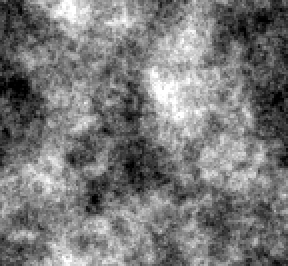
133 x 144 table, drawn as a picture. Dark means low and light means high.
No overall slope runs across the table. No row or column stands out. The values follow a bell shape. The halves do not mirror each other.
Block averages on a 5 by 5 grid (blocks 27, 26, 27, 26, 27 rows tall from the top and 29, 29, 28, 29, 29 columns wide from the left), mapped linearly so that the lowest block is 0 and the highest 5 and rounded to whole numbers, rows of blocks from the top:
1 5 3 4 0 | 1 3 4 5 1 | 1 3 2 5 2 | 4 2 1 3 3 | 2 4 3 2 2
